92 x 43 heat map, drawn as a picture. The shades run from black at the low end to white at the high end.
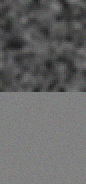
The table splits into 2 rows of 1 panel. Panel 1,1: low, blotchy. Panel 2,1: middling, flat.
